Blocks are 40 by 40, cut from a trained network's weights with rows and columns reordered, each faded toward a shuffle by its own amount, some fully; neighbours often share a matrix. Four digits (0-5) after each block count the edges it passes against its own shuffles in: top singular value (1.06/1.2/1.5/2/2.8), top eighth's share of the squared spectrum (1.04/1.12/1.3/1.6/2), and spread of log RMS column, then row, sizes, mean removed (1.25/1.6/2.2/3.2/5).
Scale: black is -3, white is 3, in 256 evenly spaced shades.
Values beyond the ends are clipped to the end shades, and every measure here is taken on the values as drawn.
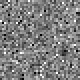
1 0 0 0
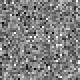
0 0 0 0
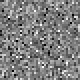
0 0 0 0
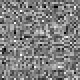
3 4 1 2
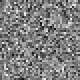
1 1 0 0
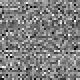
3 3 2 1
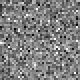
1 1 0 0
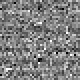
3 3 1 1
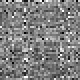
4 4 2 2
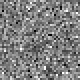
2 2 0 0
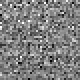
2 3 1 1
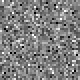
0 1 0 0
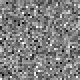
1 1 0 0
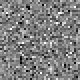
1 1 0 0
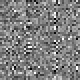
3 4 2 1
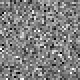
0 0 0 0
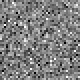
0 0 0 0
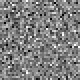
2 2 0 0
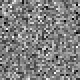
2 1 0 0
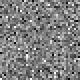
0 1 0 0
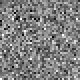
2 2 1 1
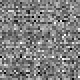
3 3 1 2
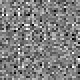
3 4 2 2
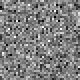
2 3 1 1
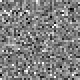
1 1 0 0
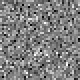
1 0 0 0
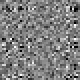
4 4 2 2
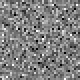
0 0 0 0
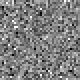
0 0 1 0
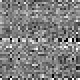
4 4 2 2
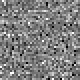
2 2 0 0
